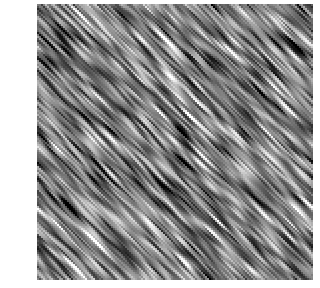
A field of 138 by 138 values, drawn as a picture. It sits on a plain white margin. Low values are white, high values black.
Histogram: bell-shaped. Odd rows or columns: none. Slope: none. Average level on the scale: 50%. Grain: diagonal, down to the right.
